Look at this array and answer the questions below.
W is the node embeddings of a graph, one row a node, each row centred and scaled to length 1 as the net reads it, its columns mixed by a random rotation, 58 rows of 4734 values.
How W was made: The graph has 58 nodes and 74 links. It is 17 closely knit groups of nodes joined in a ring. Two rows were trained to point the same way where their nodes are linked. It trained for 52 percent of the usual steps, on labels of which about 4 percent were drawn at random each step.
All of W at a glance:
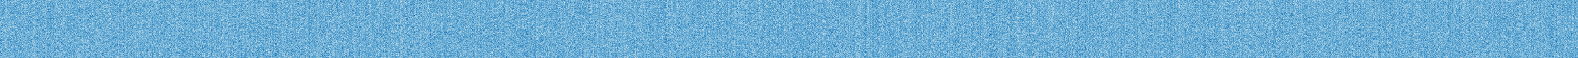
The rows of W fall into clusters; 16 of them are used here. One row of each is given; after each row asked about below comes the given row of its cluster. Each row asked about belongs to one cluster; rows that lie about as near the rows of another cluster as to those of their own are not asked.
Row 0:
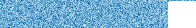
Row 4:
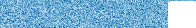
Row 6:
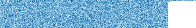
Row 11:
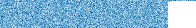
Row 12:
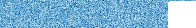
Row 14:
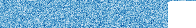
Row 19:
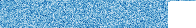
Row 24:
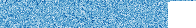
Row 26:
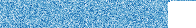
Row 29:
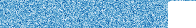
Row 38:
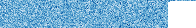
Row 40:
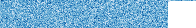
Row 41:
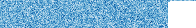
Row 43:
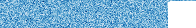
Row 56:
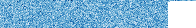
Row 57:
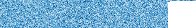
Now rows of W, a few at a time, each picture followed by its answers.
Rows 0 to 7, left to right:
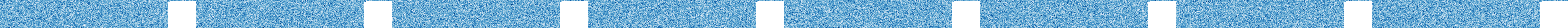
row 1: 26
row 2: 40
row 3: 12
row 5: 0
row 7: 0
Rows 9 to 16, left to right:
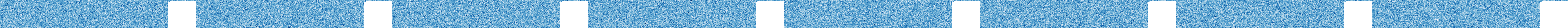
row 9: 11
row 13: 19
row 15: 4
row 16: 29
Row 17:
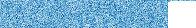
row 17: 41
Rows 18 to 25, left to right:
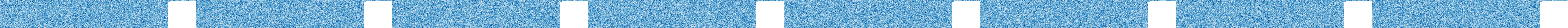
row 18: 6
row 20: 38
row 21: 56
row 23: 14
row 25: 19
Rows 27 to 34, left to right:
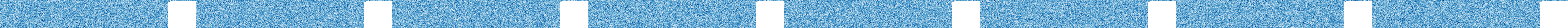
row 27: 26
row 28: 6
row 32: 40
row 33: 56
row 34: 43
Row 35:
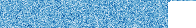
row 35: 41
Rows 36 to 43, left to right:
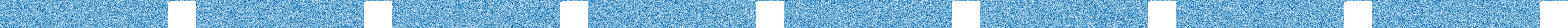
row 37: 4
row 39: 0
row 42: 29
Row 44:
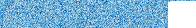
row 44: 11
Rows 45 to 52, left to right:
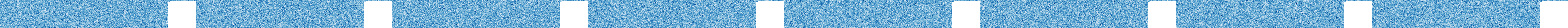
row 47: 40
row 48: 57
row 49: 24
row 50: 29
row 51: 38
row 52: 38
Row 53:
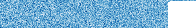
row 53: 43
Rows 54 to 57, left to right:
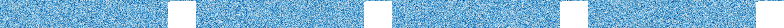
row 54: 24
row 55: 43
